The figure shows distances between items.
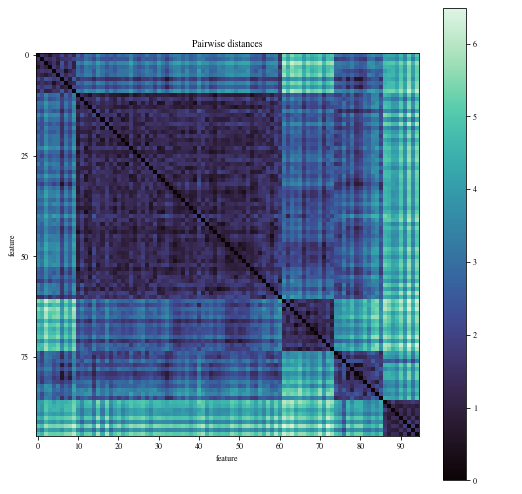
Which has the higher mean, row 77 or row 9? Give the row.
9
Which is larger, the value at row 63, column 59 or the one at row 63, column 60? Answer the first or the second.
the second
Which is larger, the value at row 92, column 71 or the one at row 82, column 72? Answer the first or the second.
the first
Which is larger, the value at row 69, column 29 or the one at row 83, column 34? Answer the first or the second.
the second
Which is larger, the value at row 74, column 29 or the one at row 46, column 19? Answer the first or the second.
the first
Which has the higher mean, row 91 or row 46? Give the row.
91
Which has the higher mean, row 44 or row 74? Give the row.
74
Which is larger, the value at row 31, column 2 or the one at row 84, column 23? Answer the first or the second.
the second
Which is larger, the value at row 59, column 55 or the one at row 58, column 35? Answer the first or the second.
the first
